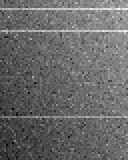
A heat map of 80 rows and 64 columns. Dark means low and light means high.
The top right is the ninth with the highest average. Rows 5, 16 and 59 differ from the rows beside them. The halves do not mirror each other. The ninth with the lowest average is the bottom left. Values rise toward the top right.
